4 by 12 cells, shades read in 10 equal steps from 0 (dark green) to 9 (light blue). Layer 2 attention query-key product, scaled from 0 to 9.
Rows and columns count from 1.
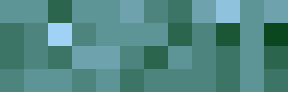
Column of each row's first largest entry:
10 3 4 2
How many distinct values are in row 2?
7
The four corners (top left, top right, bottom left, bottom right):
5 6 4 3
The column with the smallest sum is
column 12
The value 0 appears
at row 2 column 12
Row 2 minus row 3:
0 0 6 -2 -1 1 3 -3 0 -2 0 -2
